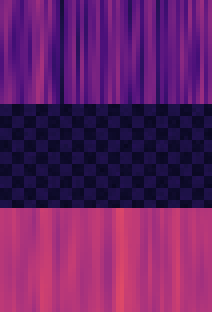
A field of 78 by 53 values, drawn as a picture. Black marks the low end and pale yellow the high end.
It is made of 3 by 1 panels. Panel 1,1: low, streaked downward. Panel 2,1: very low, checkered, faint in contrast. Panel 3,1: middling, streaked downward, faint in contrast.
